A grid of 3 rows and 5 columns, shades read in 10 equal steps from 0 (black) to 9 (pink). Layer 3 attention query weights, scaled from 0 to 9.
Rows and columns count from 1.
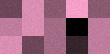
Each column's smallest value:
4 4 5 0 5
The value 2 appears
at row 3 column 4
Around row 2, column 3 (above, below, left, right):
5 6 8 0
